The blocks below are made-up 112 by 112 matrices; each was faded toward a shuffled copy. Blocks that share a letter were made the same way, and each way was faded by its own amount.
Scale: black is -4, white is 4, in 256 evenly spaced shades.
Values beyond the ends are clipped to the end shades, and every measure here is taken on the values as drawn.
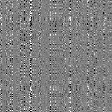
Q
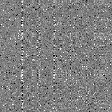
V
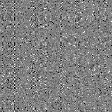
V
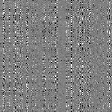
Q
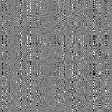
Q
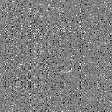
V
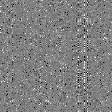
V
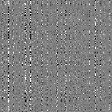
Q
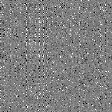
V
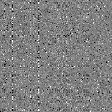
V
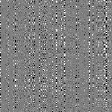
Q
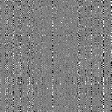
Q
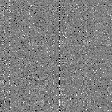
V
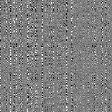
Q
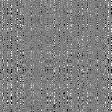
Q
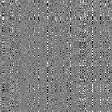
Q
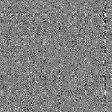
V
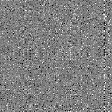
V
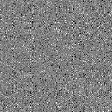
V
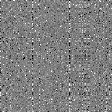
V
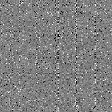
V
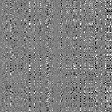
Q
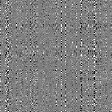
Q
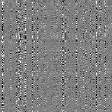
Q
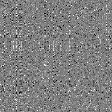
V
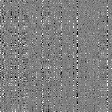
Q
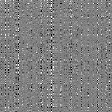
Q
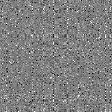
V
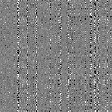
Q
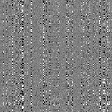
Q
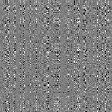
Q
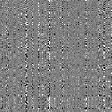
Q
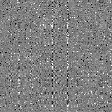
V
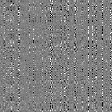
Q
